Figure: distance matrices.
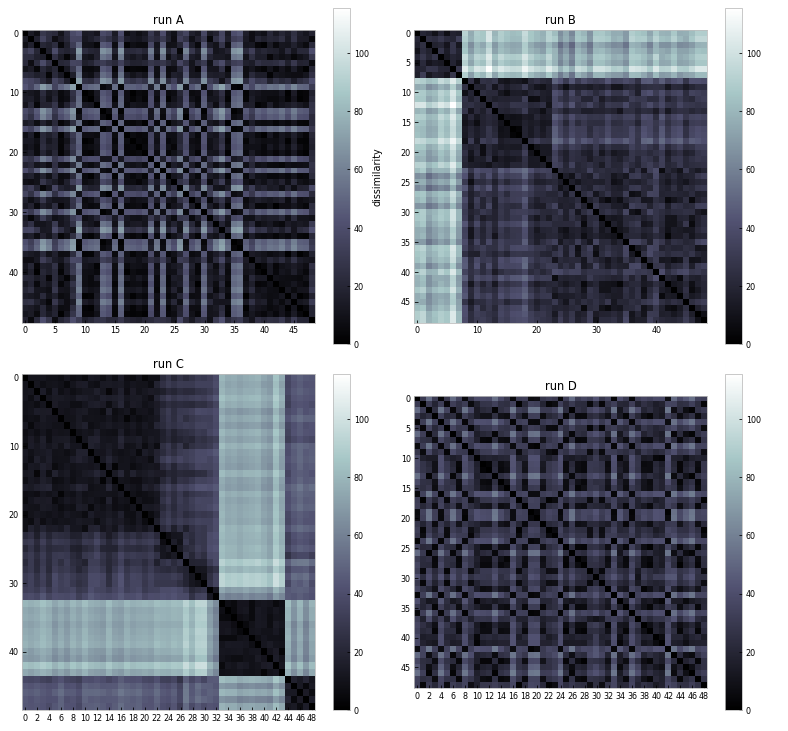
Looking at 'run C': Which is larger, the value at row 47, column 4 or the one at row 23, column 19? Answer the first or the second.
the first
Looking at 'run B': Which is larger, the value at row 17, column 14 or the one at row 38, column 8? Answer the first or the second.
the second
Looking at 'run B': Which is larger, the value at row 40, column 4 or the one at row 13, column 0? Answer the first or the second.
the first
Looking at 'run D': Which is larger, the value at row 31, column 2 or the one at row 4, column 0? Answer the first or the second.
the first
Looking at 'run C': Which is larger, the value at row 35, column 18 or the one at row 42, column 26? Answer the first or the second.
the second
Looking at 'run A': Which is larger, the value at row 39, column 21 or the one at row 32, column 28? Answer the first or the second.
the first
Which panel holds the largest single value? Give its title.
run B
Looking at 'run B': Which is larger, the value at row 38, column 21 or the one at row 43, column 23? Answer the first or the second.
the first
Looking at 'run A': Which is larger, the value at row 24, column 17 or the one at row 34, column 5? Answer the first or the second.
the second
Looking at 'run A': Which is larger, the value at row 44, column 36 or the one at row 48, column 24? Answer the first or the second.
the first
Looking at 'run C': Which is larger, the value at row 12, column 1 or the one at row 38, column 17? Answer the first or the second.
the second
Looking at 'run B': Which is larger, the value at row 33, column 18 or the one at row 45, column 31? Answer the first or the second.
the first
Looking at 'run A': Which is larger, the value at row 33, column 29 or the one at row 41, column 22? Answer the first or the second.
the first
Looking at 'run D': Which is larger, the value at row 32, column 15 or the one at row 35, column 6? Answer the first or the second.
the second
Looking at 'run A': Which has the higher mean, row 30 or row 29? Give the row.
30
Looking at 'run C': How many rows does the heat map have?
49
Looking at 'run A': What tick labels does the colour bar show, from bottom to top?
0, 20, 40, 60, 80, 100
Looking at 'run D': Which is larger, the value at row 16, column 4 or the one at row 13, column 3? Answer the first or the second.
the second
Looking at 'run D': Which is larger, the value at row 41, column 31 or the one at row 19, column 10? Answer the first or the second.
the second
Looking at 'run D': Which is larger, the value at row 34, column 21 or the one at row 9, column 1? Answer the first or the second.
the first
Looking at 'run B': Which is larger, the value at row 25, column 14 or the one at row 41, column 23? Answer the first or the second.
the first
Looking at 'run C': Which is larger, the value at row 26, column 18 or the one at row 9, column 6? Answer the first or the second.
the first
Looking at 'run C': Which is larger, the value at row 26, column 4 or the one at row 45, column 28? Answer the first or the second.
the second
